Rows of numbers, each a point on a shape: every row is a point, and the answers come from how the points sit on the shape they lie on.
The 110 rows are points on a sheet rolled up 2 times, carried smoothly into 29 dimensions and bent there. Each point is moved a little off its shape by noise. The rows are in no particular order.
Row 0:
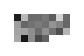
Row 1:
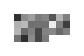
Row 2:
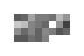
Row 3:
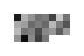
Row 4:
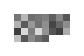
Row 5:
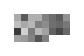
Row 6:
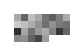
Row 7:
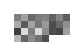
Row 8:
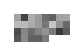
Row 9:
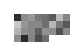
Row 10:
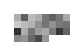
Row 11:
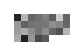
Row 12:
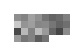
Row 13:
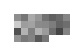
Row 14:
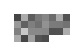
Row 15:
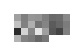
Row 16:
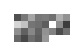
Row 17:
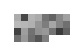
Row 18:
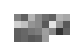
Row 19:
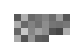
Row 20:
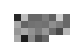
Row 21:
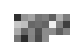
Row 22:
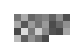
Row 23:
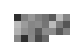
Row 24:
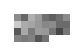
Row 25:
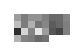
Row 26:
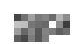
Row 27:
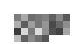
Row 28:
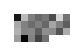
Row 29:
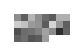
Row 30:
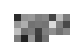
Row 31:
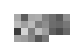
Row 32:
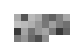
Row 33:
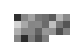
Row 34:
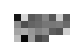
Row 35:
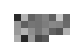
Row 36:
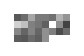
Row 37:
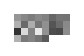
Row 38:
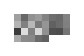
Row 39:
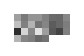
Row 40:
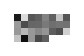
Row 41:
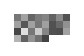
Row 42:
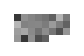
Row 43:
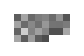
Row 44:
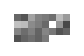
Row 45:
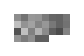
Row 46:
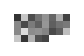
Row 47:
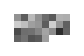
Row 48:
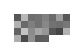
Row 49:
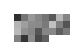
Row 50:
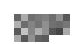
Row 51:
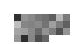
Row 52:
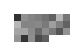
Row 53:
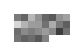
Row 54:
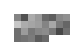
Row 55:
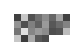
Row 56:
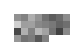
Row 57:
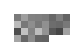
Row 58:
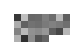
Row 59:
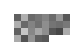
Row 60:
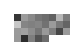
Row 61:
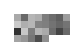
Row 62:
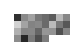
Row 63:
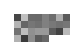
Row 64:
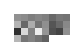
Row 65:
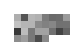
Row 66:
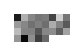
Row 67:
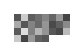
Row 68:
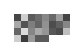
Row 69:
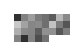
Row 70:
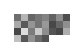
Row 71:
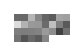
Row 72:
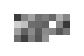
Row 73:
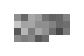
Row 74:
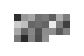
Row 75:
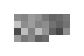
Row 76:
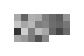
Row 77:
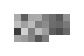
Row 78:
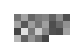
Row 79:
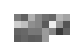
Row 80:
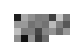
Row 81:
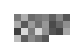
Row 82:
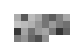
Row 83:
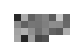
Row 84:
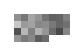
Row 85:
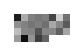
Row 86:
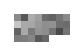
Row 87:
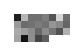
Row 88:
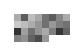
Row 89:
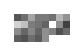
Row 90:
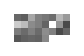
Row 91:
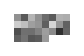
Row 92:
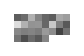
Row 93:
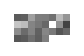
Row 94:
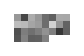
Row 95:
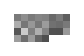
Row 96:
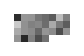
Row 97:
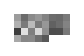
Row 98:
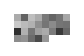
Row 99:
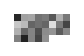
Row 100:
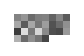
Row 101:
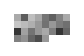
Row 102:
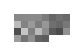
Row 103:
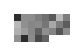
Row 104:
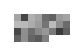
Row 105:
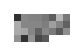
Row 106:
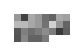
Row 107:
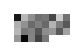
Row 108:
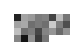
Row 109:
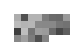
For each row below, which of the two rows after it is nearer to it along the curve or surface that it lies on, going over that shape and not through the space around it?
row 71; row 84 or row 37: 84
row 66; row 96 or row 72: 72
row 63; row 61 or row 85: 85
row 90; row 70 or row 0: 0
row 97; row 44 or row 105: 44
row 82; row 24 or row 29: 29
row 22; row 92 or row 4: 4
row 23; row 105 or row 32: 105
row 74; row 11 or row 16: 16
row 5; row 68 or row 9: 68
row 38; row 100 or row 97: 97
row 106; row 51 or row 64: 64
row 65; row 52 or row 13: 13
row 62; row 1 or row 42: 42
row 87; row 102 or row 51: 102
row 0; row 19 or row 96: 19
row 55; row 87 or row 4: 4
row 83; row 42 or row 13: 13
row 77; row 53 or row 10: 10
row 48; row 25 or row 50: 50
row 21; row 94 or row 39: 94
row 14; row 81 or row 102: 102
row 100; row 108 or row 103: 108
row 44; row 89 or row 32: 89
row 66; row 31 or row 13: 13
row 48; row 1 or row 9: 1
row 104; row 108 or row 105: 108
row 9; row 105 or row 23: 23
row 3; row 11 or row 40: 11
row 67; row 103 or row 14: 14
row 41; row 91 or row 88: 88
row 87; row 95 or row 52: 95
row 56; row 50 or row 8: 50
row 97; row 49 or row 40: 40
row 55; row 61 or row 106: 61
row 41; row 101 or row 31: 31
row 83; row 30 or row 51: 30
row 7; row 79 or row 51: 79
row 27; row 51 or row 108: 108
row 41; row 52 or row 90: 90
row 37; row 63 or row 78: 78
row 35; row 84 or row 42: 84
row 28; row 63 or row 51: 63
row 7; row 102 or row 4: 4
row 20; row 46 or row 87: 87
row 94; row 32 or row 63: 32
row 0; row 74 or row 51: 74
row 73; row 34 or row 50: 50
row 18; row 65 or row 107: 65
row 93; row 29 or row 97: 29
